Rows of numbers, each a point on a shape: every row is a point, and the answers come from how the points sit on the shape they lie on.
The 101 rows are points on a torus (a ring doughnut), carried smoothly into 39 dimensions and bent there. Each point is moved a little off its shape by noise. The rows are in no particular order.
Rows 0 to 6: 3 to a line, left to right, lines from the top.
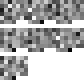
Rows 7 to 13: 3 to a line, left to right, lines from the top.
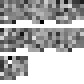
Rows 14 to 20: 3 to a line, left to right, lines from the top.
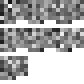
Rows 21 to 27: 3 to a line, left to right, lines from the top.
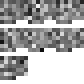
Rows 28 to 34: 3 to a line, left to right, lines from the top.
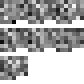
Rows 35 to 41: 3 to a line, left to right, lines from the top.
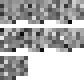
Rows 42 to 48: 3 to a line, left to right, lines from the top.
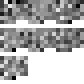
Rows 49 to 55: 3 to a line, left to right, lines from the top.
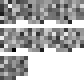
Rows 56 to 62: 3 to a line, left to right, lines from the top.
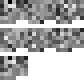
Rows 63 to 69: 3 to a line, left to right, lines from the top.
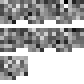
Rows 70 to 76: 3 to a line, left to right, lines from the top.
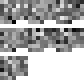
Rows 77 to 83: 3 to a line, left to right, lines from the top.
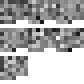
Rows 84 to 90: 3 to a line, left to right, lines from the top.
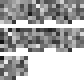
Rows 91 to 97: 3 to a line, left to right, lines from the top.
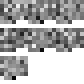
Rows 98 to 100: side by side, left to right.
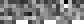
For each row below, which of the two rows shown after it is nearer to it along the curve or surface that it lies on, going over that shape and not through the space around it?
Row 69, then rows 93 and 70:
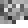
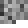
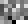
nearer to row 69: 70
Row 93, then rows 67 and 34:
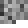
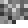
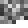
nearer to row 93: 67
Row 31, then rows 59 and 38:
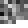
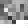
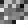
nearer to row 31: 59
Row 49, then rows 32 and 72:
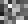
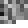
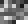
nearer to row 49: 32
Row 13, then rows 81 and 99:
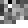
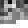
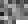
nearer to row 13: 81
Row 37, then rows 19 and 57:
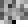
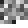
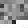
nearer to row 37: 19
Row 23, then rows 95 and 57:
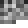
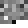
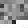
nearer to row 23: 95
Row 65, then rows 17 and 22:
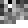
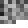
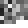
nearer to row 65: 22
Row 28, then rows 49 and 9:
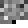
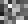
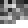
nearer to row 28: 9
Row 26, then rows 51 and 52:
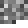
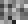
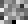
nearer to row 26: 51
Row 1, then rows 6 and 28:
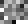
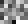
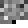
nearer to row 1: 6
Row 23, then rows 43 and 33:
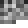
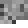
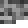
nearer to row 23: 33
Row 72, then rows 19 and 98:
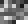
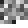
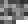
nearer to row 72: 98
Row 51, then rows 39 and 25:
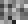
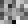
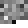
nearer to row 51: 39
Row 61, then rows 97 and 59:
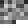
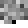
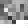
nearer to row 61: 97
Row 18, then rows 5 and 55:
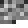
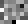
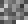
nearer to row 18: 5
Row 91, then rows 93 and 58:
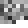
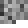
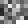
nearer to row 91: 58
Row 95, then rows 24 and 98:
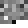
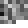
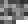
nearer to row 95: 98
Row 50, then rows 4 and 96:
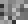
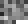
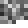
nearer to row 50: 96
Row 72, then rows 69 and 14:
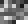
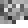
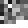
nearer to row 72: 14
